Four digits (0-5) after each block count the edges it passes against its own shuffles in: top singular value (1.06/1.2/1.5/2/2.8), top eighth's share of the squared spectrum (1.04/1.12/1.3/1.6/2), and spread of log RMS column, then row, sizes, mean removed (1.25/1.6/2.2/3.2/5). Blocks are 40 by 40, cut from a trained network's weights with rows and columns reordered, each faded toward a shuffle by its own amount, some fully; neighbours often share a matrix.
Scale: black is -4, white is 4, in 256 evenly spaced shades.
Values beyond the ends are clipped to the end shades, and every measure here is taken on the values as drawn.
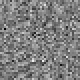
2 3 1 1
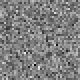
0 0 0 0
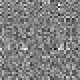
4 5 2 2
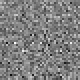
3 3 1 2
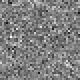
0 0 0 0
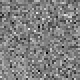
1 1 0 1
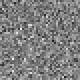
0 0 0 0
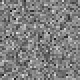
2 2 0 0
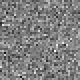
1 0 0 0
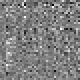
2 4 2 2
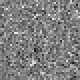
1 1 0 0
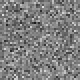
0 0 0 0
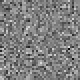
3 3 1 1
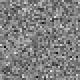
0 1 0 0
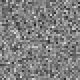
0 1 0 0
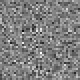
3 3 1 1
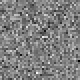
1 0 0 0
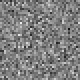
2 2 0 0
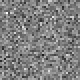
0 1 0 0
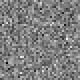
0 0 0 0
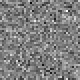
2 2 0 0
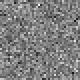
0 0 0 0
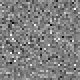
0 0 0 0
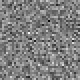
3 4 1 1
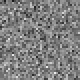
1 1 0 0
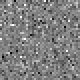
0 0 0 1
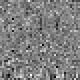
2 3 1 2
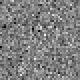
1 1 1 0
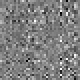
3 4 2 2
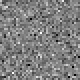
1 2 0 0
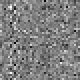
3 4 2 1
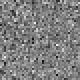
2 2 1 0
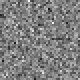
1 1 0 0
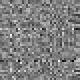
3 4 1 2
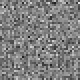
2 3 1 1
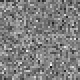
1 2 0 0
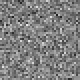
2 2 0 0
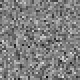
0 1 0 0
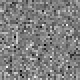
0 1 0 1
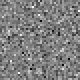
0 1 0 0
